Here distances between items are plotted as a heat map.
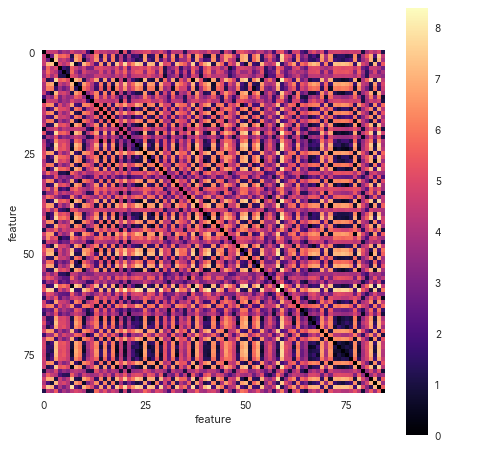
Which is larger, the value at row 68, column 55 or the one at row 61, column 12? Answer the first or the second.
the first
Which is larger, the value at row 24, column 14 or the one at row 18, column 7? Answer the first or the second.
the first
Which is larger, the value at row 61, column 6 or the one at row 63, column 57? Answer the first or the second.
the second
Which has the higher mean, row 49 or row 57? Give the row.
49
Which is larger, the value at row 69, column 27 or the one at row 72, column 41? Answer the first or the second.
the first
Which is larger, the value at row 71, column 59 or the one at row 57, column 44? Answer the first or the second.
the second
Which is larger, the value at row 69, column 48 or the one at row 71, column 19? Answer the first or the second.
the first
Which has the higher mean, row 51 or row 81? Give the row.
81
